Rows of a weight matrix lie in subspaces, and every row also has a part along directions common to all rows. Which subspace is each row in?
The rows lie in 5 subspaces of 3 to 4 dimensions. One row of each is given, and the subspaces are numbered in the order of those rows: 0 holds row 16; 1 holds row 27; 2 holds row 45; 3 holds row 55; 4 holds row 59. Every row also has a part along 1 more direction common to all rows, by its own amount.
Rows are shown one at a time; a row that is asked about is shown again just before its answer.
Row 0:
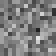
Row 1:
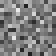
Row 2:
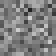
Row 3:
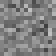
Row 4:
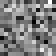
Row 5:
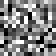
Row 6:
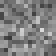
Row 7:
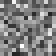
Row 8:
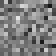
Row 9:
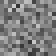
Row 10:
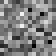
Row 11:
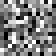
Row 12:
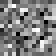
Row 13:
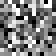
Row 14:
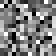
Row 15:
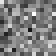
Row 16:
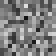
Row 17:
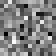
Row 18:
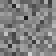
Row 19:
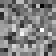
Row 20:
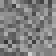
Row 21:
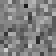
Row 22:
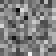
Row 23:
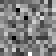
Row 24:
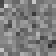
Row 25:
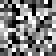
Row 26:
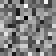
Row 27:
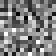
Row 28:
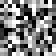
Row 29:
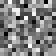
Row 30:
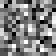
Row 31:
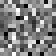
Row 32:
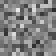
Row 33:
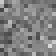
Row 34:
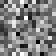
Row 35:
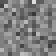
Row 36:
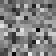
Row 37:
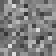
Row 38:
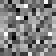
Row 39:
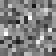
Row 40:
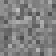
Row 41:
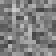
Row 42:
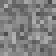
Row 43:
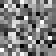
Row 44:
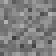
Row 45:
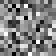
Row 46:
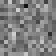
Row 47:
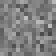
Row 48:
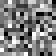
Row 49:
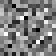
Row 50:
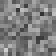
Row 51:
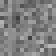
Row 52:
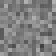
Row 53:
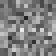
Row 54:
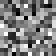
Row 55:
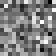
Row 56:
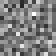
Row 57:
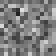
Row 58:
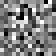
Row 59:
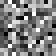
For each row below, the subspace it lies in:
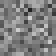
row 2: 1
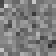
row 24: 2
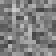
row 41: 3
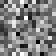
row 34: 2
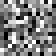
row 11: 0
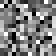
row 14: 3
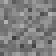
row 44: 0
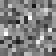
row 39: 1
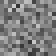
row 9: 2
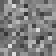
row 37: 4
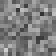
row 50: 4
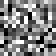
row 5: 1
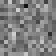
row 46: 1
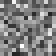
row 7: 0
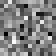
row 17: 3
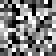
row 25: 1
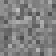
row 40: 0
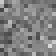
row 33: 2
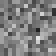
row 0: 4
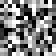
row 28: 1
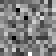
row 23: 4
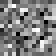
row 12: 4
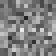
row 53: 0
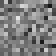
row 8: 1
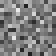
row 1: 1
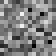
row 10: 0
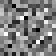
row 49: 4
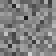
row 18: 2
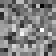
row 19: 0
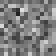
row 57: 4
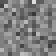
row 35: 2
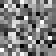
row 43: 2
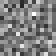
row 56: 2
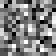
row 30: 3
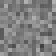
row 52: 3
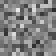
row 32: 0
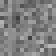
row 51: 1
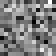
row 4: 3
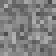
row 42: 3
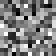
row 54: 0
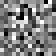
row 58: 0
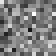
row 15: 2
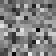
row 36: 0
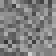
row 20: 2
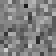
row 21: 4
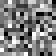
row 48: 3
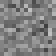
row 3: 1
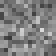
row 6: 0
